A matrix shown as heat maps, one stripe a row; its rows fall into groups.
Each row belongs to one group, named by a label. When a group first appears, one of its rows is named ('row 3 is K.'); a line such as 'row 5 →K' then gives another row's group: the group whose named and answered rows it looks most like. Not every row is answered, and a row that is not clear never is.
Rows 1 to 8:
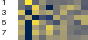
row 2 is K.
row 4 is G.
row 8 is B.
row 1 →G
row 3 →B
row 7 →B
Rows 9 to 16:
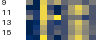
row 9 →B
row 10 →K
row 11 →K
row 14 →K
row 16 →K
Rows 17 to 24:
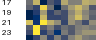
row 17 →G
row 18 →K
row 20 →K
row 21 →B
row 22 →G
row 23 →G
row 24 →K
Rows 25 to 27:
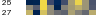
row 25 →K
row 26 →K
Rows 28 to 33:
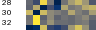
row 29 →G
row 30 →B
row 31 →G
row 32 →G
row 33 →K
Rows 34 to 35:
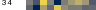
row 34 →K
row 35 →B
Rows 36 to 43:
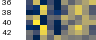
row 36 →G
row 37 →K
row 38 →K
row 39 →G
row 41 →K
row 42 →K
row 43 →B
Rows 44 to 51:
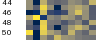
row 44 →B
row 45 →K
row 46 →K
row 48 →B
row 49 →K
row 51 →B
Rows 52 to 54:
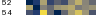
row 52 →K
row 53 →B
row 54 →K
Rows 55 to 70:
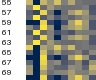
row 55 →B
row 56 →G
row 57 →K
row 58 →G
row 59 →K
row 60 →K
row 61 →G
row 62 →K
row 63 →G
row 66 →K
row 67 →B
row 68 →B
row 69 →B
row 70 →K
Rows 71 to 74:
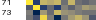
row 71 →B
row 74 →K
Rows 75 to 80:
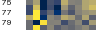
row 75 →G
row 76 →G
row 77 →G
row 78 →G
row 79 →B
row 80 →G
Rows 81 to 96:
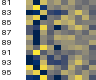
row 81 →B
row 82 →G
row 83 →K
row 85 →B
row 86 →K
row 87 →B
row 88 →B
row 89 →B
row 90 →K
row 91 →G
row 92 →K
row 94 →B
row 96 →K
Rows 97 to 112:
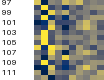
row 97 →B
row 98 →G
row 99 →B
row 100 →G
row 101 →K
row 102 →K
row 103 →G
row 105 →G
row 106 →B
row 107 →K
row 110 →K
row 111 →B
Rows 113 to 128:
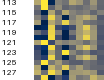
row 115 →B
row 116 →K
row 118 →K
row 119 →K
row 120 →K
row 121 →G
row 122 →K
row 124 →K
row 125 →G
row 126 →B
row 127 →K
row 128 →G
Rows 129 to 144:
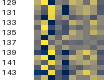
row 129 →G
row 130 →K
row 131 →K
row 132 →B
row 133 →G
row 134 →G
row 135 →G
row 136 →B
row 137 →G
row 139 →K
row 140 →G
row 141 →K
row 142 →G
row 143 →K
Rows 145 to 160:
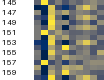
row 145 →G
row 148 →K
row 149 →B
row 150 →K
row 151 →G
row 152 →B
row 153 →K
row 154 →B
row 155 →B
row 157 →G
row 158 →B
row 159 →B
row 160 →K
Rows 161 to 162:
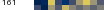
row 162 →B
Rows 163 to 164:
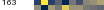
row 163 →G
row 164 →B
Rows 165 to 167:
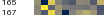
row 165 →B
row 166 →G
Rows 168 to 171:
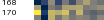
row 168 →K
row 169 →B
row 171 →B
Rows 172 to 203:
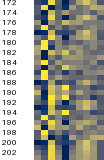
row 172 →K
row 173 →G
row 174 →B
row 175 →K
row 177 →G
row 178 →K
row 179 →K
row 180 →G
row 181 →G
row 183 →B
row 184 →G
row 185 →B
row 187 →G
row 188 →K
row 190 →B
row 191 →B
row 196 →K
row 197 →B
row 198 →G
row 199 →G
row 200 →K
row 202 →K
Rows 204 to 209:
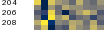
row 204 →B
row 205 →B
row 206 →K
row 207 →B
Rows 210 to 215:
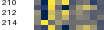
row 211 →K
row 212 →B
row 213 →B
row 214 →G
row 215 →K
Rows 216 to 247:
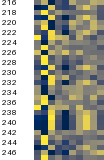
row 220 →G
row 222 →K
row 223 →B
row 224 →B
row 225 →G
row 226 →B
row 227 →G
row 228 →G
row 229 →K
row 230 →G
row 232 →K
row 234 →B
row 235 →G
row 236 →G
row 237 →B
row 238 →K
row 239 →K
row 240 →K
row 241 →K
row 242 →B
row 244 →G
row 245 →K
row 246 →G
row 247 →G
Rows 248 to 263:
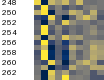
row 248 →B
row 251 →K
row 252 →B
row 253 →G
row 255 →B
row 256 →G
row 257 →G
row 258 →G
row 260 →K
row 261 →G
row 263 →B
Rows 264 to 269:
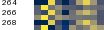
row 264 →K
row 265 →G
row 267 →G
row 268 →K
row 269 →G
